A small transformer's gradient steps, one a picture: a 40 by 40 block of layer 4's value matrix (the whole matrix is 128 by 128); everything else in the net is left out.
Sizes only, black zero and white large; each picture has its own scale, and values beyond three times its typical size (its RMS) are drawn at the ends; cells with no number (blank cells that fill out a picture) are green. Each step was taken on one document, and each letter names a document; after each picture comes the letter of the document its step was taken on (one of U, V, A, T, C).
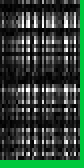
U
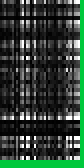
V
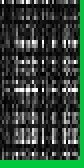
U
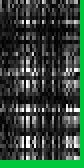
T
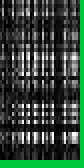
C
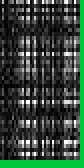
U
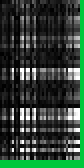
V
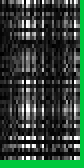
T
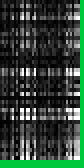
V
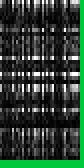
C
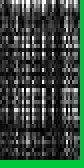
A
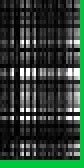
V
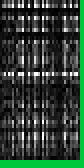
C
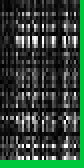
U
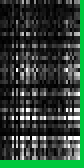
V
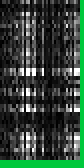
T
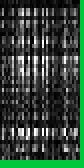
C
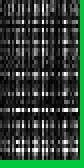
C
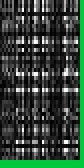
C
